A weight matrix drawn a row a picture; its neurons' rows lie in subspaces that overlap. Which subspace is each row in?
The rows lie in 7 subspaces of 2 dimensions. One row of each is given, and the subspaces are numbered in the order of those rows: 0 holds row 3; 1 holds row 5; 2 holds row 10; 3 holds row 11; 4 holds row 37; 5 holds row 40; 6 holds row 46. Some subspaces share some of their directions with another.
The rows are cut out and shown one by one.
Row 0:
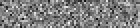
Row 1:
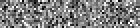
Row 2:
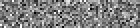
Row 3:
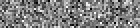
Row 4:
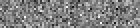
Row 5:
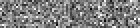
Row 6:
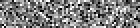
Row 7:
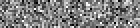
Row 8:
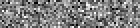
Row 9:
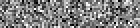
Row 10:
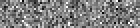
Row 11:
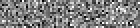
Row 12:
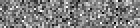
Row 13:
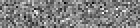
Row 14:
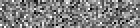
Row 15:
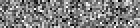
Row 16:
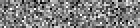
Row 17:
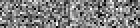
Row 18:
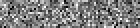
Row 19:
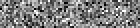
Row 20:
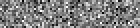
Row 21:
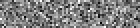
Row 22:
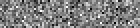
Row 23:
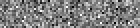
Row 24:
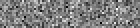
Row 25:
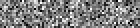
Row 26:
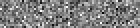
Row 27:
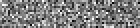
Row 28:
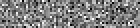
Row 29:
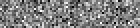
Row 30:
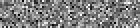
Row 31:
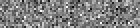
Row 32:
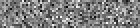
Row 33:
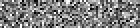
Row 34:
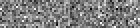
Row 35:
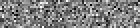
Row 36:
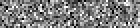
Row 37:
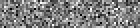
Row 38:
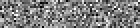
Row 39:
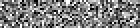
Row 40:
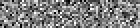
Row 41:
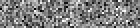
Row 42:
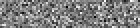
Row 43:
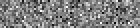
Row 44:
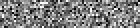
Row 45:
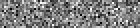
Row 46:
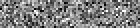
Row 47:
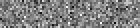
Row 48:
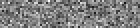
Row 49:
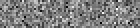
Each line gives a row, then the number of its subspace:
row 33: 5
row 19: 6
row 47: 6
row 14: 5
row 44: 4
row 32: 1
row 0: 5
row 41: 6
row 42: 1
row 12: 3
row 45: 4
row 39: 5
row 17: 1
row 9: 0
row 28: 3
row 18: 3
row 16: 4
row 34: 1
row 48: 0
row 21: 2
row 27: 3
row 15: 0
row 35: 4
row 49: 2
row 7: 0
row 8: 0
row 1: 2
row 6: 2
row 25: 2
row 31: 3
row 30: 6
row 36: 5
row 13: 6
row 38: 4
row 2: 5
